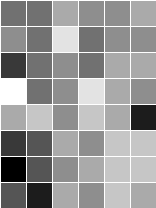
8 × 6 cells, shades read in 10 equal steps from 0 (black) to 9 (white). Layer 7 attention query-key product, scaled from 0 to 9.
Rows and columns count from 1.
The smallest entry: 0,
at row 7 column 1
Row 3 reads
2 4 5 4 6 6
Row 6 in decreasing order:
7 7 6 5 3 2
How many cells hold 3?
3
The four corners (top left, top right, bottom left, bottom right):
4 6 3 6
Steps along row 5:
up down up down down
